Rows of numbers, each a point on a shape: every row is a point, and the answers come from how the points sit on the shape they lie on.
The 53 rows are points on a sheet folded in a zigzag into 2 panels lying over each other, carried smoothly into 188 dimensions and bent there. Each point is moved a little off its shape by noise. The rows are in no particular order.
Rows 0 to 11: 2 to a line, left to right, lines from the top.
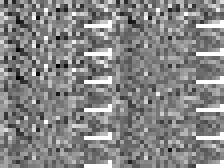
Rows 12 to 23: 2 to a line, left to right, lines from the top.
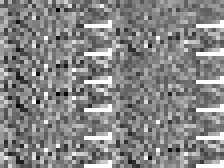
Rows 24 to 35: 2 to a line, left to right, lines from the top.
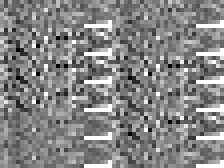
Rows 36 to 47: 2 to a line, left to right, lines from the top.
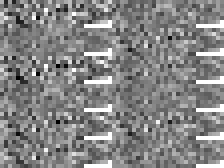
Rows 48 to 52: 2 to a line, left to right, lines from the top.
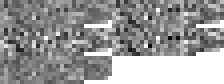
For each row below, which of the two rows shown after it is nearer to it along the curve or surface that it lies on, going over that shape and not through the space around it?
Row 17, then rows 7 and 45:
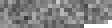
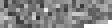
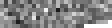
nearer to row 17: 45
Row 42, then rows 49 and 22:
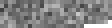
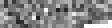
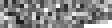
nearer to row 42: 49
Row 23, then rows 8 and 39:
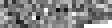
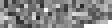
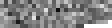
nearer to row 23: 8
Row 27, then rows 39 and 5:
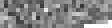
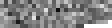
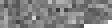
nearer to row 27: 5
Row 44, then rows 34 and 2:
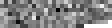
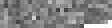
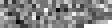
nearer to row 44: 2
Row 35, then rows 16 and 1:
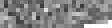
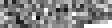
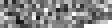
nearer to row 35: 16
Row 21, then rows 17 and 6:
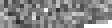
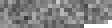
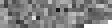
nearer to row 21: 17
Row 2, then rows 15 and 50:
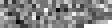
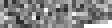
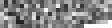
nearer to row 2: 50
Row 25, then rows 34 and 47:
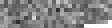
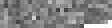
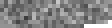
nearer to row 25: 47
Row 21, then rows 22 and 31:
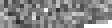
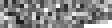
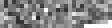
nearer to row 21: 22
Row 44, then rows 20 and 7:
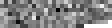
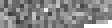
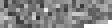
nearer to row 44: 20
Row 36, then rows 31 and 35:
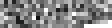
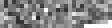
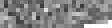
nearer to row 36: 31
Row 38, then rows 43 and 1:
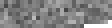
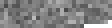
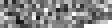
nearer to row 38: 43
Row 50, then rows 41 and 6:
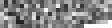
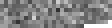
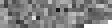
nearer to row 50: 41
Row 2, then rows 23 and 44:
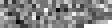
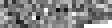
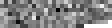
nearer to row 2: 44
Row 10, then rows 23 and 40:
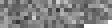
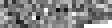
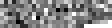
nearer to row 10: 40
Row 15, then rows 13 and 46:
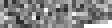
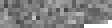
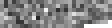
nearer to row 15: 46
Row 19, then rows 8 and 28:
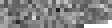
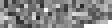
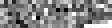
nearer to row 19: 28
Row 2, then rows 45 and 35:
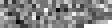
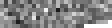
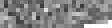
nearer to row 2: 45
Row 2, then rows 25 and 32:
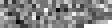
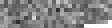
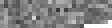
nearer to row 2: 25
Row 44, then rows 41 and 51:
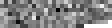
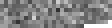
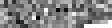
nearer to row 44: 41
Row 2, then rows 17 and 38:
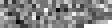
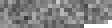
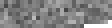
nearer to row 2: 17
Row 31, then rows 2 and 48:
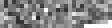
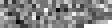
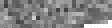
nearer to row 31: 48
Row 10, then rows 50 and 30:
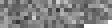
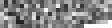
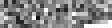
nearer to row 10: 50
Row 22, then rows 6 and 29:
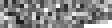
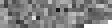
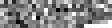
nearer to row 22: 29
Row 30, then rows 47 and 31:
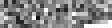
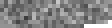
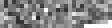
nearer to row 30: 31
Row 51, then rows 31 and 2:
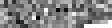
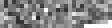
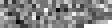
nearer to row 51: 31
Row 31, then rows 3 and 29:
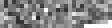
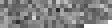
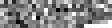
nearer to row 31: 29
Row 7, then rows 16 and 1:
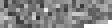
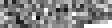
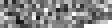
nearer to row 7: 16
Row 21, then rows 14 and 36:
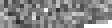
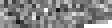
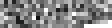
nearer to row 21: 14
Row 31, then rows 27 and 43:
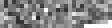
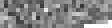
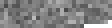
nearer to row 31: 27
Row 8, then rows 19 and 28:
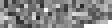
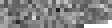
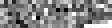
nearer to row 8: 28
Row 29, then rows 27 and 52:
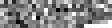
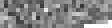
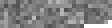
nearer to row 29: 27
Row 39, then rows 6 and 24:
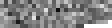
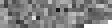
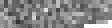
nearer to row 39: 24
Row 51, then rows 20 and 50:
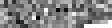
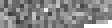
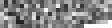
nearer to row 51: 50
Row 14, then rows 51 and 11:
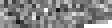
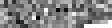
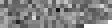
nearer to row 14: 11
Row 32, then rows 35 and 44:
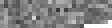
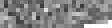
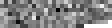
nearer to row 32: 35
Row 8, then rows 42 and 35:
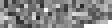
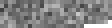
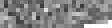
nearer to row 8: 35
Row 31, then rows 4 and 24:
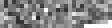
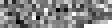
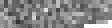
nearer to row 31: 4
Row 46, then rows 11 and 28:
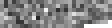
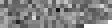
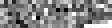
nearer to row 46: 28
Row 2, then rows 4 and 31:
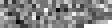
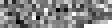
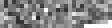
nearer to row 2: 4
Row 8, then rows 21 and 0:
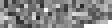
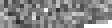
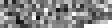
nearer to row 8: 0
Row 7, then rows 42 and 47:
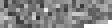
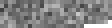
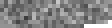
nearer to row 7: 42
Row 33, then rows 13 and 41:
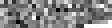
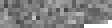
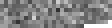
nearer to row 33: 41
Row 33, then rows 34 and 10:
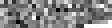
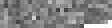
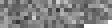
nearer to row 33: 10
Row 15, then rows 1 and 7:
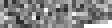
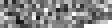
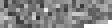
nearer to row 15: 7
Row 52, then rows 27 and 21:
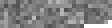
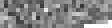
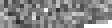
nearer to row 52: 27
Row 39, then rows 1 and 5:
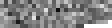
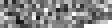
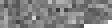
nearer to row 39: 1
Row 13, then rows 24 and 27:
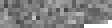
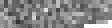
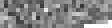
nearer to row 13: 27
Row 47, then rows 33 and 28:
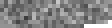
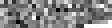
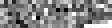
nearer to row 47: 33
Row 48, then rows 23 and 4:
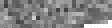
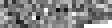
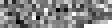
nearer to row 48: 23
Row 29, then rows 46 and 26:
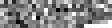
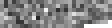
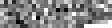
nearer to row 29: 26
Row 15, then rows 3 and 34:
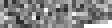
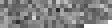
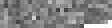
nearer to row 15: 34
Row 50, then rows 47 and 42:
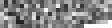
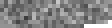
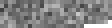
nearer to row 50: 47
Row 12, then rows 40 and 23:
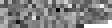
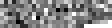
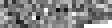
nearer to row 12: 40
